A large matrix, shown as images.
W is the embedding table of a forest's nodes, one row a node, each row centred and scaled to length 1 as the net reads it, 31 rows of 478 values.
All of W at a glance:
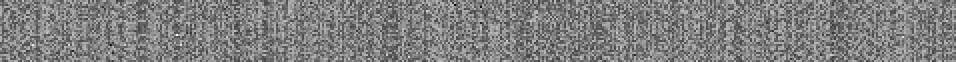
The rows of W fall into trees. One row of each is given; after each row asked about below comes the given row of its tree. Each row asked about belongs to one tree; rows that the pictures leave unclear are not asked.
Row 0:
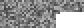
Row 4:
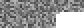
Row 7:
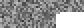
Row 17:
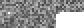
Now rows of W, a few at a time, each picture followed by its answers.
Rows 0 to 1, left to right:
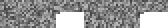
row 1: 0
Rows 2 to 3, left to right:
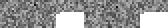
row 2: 4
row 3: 7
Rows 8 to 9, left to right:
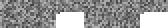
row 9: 7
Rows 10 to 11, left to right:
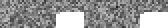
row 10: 17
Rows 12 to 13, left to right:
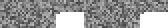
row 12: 0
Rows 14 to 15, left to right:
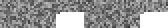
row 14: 0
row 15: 4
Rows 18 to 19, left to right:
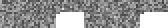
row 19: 0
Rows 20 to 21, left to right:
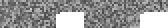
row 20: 7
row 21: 4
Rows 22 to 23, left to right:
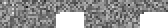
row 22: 17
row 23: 0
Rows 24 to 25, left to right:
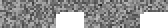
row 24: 0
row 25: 7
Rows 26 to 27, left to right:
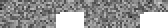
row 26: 4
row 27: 7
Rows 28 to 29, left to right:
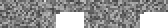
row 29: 0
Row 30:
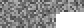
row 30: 4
